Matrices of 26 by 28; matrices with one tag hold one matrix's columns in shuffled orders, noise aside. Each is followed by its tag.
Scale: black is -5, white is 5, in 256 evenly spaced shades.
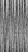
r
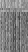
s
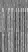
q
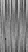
r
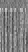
q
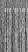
q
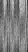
r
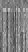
q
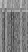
s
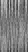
r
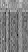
s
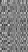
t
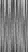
r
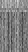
s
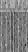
s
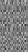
t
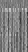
q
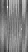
r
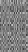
t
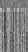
q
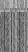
s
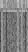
s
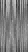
r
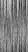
r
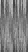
r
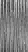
r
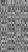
t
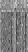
s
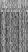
s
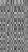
t
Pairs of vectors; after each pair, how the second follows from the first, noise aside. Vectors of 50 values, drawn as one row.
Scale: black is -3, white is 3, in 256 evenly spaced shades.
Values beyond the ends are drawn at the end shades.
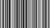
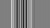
partly zeroed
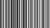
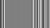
partly zeroed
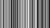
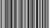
sign-scrambled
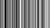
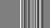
partly zeroed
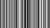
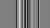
partly zeroed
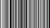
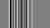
partly zeroed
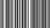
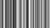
sign-scrambled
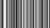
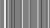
partly zeroed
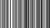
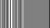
partly zeroed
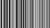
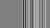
partly zeroed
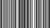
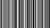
sign-scrambled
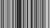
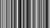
sign-scrambled
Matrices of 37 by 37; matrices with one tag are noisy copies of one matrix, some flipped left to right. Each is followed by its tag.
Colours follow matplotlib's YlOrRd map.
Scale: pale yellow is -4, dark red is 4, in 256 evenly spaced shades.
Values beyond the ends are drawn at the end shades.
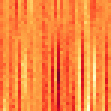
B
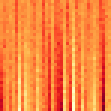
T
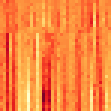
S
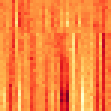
S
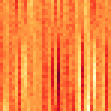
B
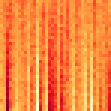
T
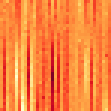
B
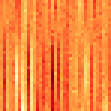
B
